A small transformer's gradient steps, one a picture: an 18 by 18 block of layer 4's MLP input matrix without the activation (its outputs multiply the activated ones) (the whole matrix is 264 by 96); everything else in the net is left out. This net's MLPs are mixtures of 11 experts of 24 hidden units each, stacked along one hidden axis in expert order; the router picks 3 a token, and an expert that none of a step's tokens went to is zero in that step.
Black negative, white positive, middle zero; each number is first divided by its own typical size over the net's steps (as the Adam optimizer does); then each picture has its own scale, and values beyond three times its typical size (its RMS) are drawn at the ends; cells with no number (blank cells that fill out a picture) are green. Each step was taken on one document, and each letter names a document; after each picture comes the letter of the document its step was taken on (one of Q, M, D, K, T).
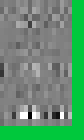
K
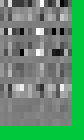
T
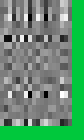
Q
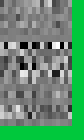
K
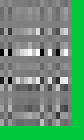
T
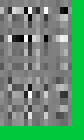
Q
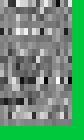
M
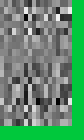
M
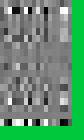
Q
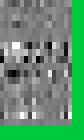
K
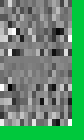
M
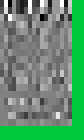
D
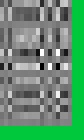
T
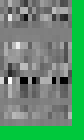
K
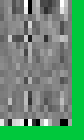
Q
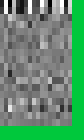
D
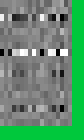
T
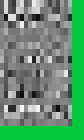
K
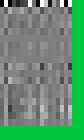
D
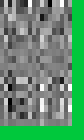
D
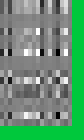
T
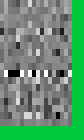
M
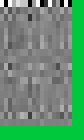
D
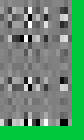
Q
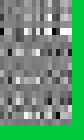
T
